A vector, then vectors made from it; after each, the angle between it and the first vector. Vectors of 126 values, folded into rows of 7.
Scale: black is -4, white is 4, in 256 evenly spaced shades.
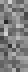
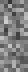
nearly opposite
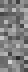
partly opposed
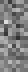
nearly opposite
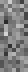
nearly parallel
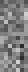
partly opposed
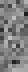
partly aligned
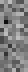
nearly parallel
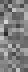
nearly opposite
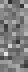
partly opposed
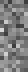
nearly opposite
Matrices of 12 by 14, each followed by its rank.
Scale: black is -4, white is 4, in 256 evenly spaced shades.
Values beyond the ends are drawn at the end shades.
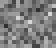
full rank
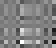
one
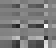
one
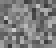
full rank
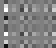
one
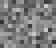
full rank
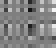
one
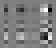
one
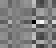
one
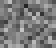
full rank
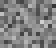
full rank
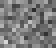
full rank
